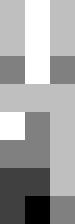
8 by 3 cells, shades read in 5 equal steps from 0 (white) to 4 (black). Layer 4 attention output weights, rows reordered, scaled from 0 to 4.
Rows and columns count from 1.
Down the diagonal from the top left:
1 0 2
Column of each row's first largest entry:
1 1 1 1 2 1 1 2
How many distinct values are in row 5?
3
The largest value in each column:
3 4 2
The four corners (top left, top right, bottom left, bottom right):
1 1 3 2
